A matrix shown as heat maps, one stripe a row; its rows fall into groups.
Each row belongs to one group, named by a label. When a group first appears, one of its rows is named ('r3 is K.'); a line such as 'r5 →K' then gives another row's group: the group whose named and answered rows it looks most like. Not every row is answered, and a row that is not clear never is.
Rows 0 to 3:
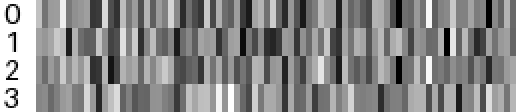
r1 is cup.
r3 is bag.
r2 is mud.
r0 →mud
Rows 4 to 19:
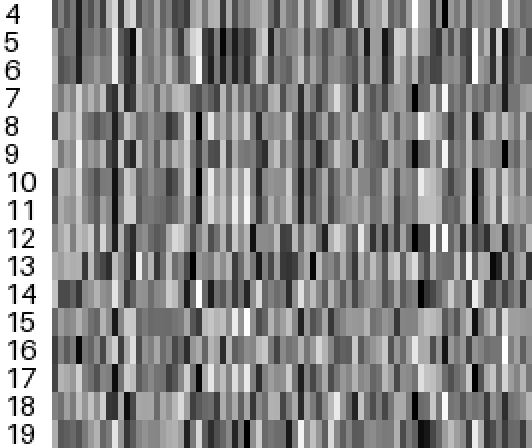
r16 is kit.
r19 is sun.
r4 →kit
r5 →sun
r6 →sun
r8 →bag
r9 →mud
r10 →bag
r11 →bag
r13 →cup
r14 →sun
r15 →bag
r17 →bag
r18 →mud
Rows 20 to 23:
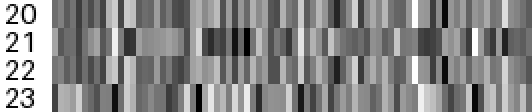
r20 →kit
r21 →sun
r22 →kit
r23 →bag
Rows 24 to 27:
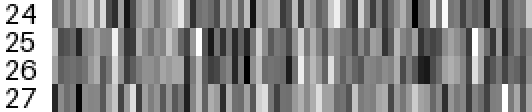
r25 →sun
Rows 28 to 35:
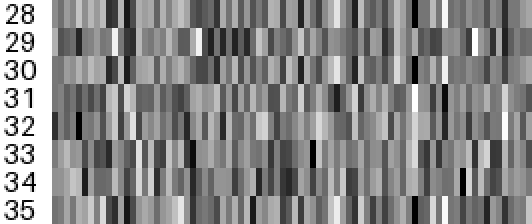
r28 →mud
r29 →sun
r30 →mud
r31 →kit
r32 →kit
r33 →cup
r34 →cup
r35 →mud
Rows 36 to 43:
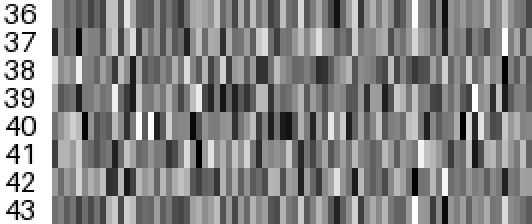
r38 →mud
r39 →sun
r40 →cup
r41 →bag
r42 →mud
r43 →kit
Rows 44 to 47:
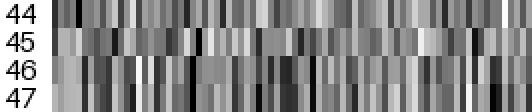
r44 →kit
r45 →bag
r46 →cup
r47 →cup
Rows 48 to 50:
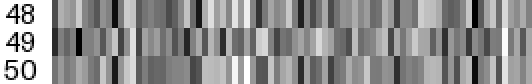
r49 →kit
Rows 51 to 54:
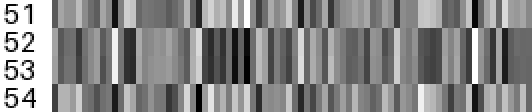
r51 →bag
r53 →sun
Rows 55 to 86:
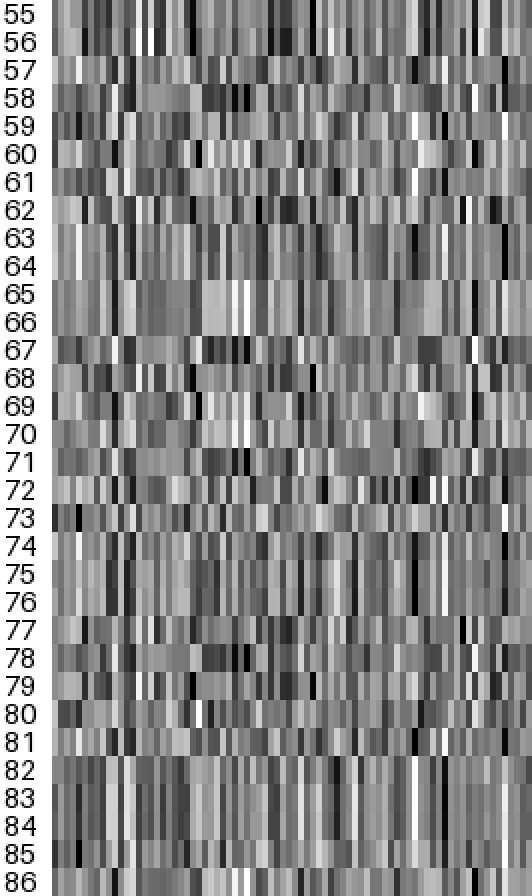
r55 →cup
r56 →cup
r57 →mud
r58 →sun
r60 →bag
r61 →kit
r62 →cup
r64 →mud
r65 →bag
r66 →bag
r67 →sun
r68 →cup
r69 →bag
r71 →sun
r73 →kit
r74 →mud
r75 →mud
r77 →cup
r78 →sun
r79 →cup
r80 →sun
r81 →mud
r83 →kit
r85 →kit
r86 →bag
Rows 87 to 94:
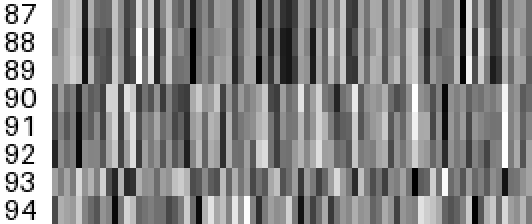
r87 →cup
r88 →cup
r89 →cup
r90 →kit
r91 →kit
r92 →kit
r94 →bag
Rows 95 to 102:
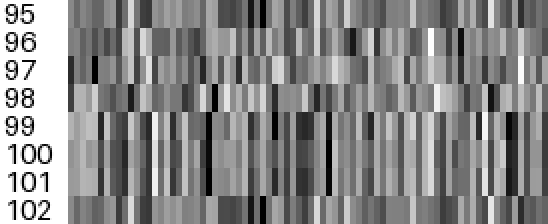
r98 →bag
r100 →cup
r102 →sun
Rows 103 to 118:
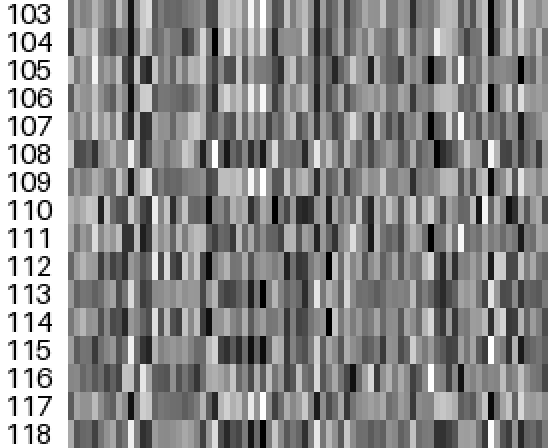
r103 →bag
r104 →bag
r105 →mud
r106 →bag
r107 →mud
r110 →cup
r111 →mud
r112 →cup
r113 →sun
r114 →cup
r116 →kit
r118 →sun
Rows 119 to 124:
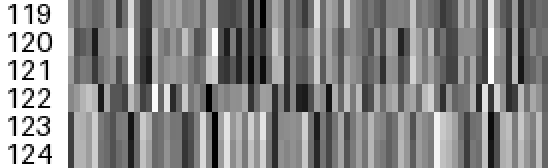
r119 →sun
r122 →cup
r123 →bag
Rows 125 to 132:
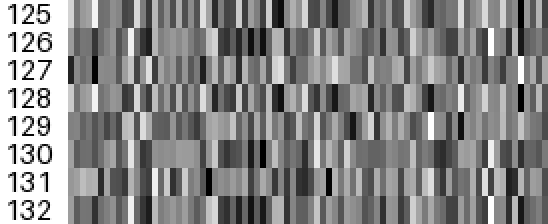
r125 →mud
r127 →kit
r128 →mud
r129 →kit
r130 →sun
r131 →cup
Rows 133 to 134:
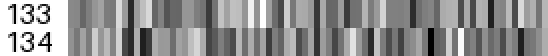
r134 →mud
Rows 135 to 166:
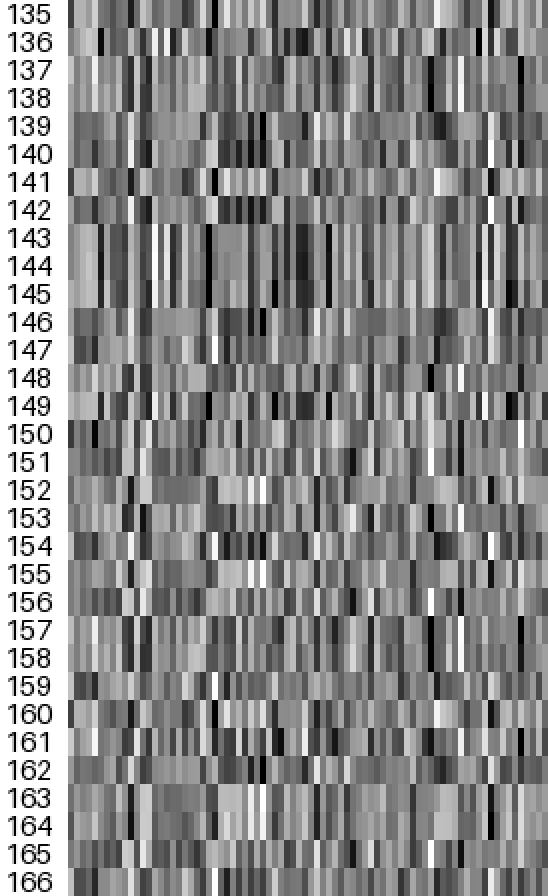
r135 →bag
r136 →cup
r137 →mud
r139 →sun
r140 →sun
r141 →bag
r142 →sun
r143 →cup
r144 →cup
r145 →cup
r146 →sun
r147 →sun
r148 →mud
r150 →kit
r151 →kit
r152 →bag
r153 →mud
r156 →kit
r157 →mud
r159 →sun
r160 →bag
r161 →mud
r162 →sun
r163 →bag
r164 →bag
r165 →kit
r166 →sun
